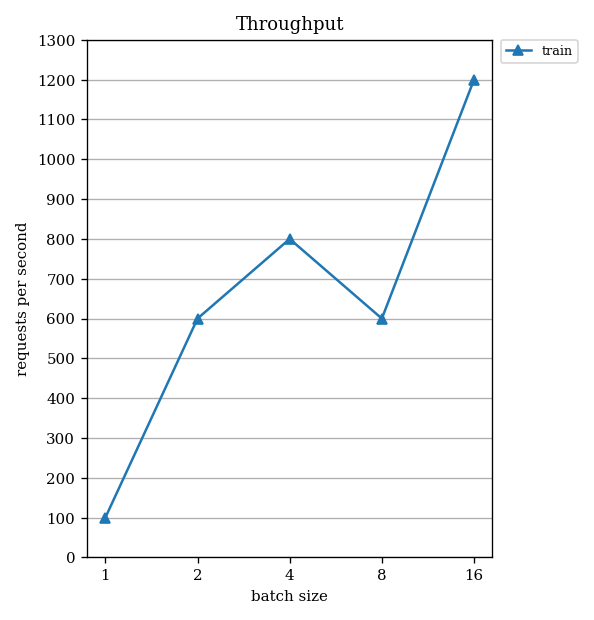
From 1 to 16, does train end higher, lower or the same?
higher
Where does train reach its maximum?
16
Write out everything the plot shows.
Title: Throughput
x-axis: batch size, ticks 1 2 4 8 16
y-axis: requests per second, ticks 0 100 200 300 400 500 600 700 800 900 1000 1100 1200 1300
Legend: train
Values:
train: 100 600 800 600 1200
